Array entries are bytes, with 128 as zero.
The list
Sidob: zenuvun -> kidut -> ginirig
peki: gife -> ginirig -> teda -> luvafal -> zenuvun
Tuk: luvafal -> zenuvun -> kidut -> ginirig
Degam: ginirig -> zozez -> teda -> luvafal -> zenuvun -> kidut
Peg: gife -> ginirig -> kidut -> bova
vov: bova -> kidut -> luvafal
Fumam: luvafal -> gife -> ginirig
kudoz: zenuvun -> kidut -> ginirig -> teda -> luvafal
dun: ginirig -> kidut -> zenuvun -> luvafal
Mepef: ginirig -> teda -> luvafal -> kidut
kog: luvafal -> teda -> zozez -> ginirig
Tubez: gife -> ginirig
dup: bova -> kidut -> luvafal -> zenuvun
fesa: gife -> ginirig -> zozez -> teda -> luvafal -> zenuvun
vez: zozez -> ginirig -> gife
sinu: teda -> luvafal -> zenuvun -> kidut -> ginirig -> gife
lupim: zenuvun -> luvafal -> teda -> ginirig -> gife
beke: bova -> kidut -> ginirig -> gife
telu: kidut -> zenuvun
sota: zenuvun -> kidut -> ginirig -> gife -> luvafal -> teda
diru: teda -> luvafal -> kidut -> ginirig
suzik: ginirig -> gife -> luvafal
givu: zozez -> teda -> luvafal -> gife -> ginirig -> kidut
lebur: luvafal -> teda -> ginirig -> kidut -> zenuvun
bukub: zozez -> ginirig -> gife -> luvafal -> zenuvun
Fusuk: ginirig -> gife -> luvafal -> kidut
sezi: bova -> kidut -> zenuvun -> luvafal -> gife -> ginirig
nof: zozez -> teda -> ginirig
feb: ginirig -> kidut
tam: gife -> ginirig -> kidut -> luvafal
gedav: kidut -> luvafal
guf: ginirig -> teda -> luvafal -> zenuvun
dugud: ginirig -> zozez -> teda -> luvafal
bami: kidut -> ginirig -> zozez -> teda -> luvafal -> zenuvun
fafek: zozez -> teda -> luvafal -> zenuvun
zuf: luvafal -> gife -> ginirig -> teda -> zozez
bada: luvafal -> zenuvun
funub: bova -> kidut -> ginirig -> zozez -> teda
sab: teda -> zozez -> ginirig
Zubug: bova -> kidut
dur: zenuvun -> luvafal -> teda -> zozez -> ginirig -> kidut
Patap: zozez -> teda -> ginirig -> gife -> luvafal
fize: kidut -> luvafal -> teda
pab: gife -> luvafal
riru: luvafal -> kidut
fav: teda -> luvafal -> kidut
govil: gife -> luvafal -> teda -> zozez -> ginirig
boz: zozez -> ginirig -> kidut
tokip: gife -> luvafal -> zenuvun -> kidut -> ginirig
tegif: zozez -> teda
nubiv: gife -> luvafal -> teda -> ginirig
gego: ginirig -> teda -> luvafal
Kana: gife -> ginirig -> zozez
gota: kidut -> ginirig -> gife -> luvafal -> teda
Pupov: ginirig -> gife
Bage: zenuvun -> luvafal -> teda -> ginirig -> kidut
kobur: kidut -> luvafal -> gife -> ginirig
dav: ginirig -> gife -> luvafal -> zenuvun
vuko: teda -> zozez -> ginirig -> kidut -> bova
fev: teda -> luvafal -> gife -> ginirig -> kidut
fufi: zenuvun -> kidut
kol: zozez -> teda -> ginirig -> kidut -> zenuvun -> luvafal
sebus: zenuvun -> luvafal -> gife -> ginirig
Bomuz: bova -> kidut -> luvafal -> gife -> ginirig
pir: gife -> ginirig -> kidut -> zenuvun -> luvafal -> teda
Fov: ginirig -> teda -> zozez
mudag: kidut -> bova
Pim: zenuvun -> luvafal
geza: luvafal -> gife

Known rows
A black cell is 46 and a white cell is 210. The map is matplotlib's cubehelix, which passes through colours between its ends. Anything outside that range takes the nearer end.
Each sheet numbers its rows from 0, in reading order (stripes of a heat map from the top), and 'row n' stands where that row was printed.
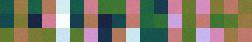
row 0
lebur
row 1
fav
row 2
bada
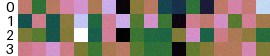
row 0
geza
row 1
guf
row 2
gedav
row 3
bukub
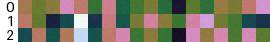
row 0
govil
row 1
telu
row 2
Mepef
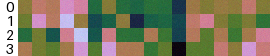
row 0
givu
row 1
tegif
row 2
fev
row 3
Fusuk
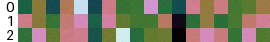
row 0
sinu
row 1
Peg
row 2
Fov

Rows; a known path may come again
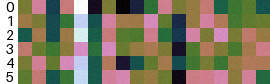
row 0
mudag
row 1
sota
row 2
lebur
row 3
pir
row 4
Bomuz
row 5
dun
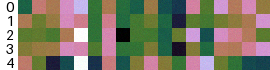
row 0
kog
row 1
govil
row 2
riru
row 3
zuf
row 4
telu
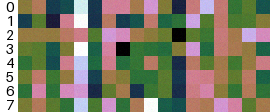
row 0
Sidob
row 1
fav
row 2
suzik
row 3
gedav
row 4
fev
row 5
bami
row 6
vuko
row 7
Pim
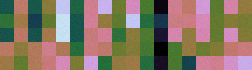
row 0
guf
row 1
Bage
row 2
Mepef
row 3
fesa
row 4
Fumam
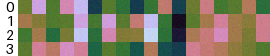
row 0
funub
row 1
sebus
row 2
lupim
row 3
fafek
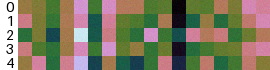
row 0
Fusuk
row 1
Peg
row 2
sinu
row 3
tam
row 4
beke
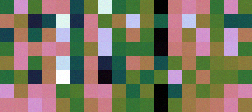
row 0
Fov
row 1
fufi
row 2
gego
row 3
dugud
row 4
sezi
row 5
fize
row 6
Kana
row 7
bukub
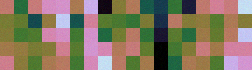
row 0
geza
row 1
gota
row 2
nubiv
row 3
dav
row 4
Pupov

